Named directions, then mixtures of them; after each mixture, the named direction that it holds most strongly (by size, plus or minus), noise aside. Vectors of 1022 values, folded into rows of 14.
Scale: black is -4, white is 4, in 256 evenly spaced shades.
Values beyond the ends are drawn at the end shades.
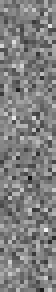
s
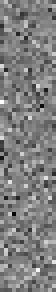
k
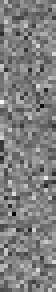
k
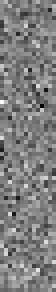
k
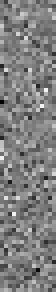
k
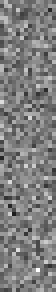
k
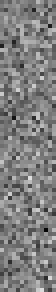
s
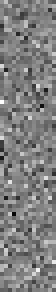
k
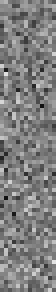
k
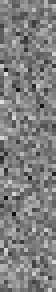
k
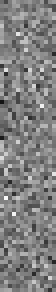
k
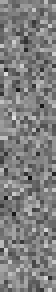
s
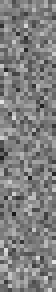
k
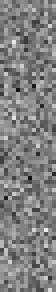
s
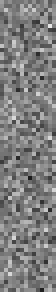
s
